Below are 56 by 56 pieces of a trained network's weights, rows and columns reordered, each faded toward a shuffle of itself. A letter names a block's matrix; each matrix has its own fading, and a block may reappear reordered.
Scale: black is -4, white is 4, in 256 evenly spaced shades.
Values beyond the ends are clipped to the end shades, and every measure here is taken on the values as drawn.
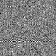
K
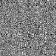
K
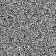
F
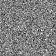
F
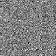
K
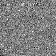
F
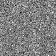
F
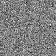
F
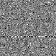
K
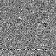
K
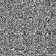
K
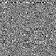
K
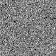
F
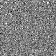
F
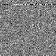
K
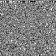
K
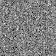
F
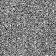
F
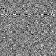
K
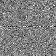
K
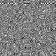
K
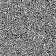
F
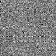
K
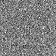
F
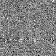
K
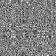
K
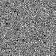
F
